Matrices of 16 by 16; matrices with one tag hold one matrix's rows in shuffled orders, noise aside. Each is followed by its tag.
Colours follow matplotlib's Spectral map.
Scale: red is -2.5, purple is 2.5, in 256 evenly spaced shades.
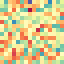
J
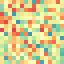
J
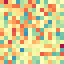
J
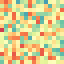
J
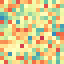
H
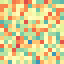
H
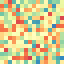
H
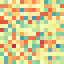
J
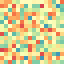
J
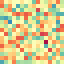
H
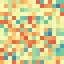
J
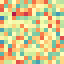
H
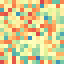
J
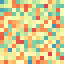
H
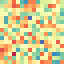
J
